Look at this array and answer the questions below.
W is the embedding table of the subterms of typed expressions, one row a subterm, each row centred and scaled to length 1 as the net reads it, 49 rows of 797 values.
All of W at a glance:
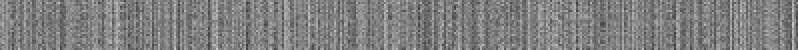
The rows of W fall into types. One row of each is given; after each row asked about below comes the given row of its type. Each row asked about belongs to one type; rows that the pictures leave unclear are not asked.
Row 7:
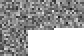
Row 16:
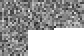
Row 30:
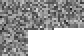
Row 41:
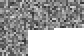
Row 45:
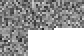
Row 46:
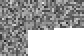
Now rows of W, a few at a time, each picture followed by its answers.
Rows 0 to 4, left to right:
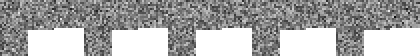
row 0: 7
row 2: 41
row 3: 41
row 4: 16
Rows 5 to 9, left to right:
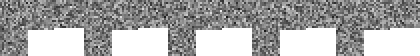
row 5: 46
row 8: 41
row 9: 30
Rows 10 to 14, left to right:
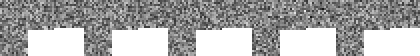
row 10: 46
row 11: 46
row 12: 30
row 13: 7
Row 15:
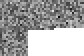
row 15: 16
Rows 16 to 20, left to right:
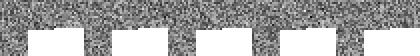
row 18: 30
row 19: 16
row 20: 30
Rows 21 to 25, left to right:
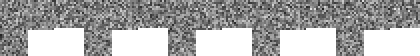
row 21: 46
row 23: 30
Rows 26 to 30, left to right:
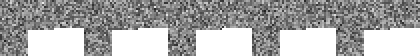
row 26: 46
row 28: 45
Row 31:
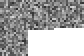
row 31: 41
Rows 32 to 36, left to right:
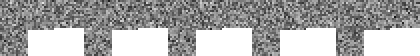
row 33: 45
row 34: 45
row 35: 30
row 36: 16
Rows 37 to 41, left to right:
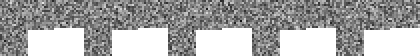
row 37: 46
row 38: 41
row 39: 7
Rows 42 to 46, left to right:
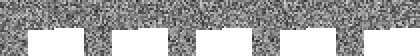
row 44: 45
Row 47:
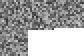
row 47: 30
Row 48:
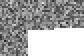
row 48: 46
